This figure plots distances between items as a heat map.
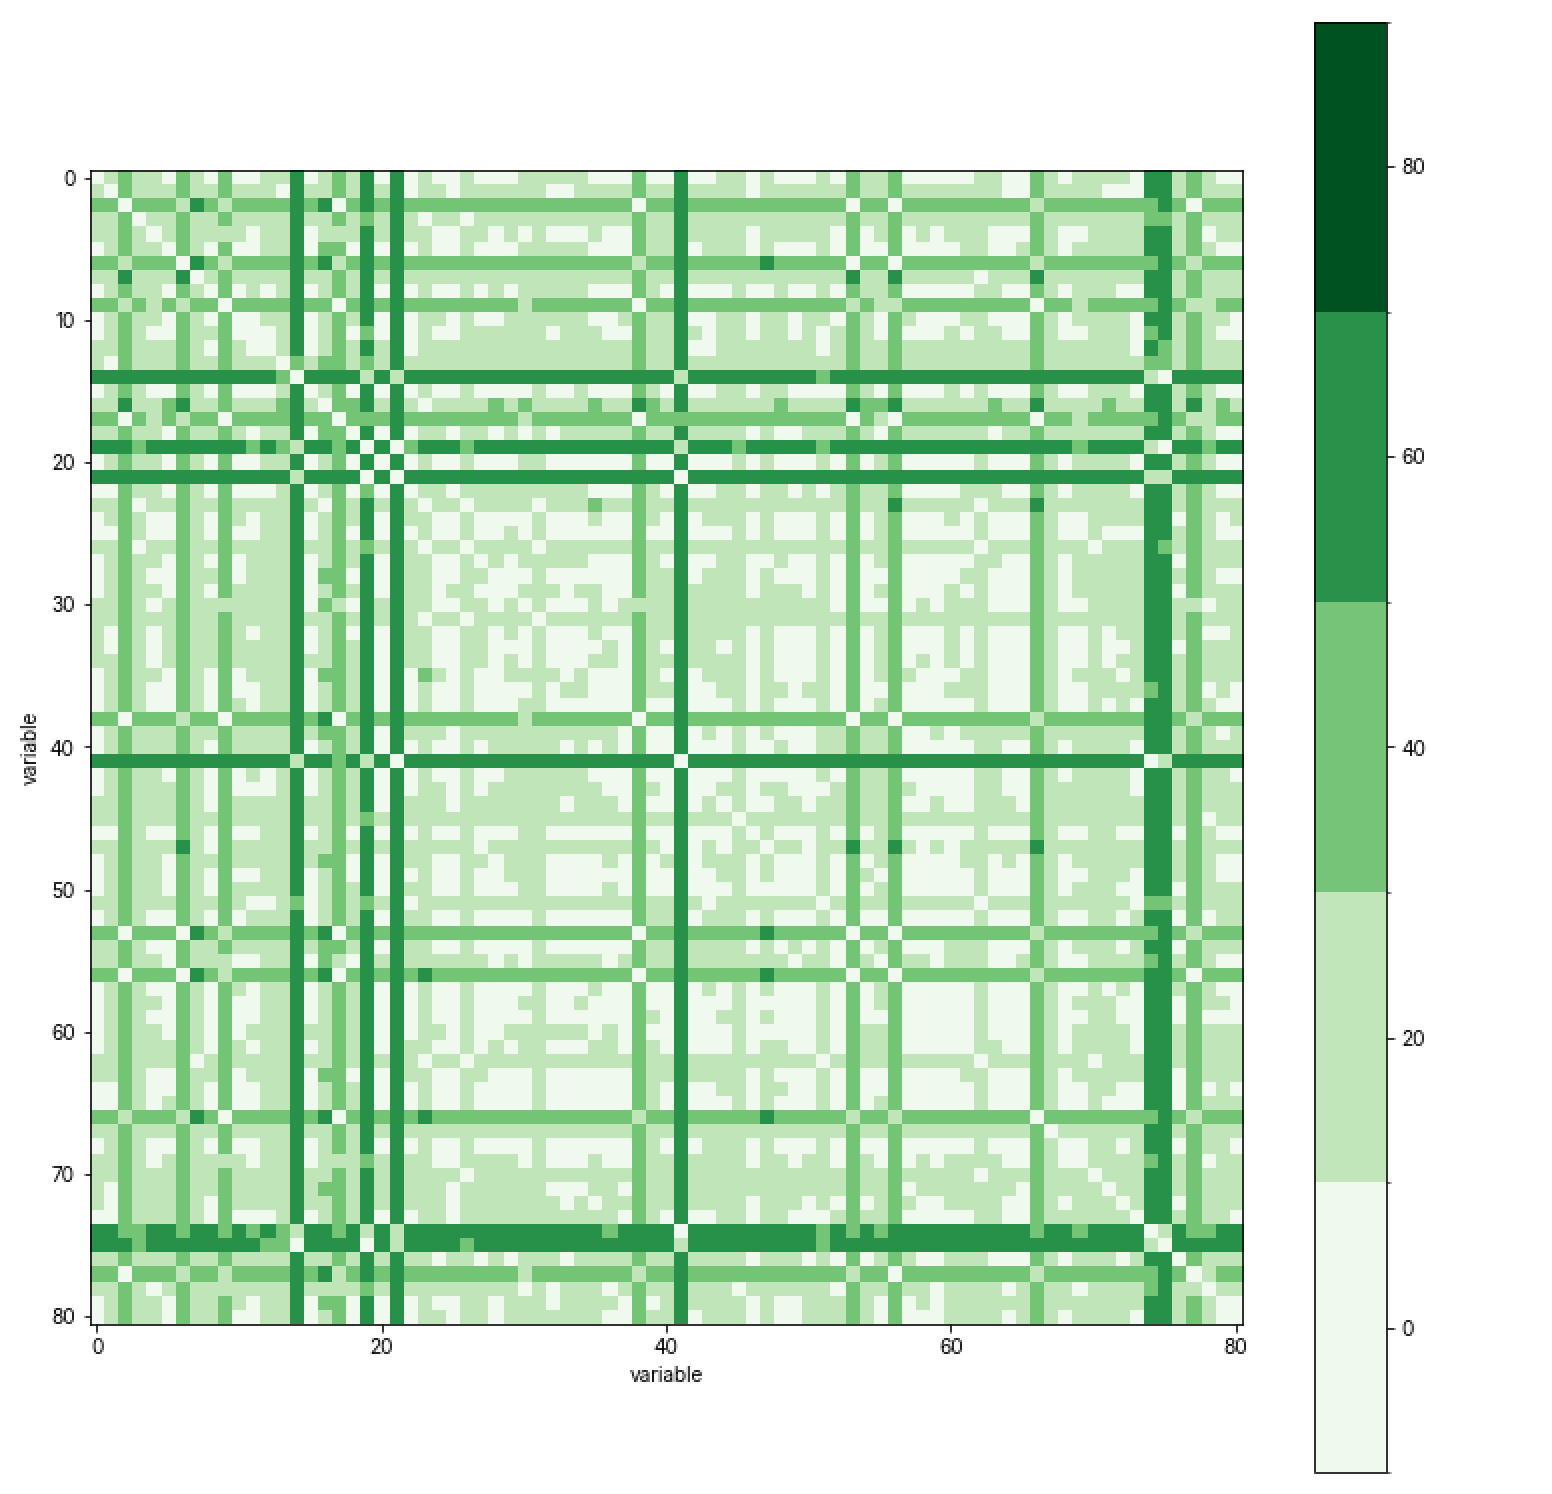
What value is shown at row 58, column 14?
60
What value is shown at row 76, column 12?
20
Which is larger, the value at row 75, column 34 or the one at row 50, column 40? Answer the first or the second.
the first
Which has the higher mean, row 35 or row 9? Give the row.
9
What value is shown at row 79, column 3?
20
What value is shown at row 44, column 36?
20
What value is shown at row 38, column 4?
40
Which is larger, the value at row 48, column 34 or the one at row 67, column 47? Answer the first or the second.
the second
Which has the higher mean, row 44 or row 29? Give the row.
44
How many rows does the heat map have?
81
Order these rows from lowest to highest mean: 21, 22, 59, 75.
59, 22, 75, 21
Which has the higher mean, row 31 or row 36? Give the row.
31
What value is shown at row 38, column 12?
40
